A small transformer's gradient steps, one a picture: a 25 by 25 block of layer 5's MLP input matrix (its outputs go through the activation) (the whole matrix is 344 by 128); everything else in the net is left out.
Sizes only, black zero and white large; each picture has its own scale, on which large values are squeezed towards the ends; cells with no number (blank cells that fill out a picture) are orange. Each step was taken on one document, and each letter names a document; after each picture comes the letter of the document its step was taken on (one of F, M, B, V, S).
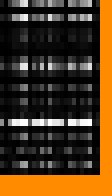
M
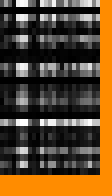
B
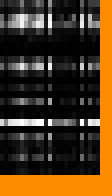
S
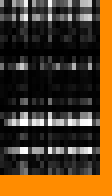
M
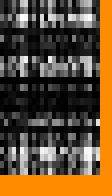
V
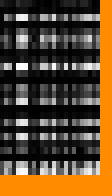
B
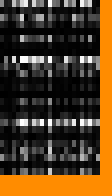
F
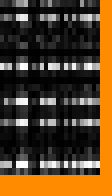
B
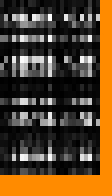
F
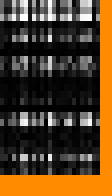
V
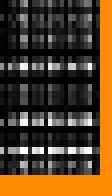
M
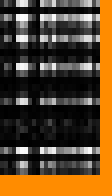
B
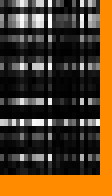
S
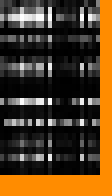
S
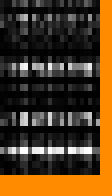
M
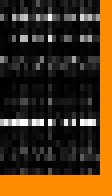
F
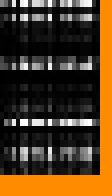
M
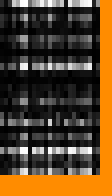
M
